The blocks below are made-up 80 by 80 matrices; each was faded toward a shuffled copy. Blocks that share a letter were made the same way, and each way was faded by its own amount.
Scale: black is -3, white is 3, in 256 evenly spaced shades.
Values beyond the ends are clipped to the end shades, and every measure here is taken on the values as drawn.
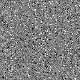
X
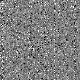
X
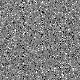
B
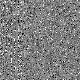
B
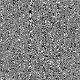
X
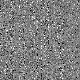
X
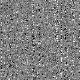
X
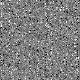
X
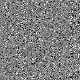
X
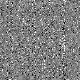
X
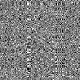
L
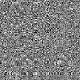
L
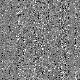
X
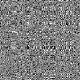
L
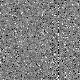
B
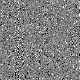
B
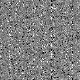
X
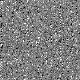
X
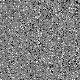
B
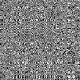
L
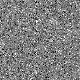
B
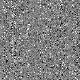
X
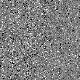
B
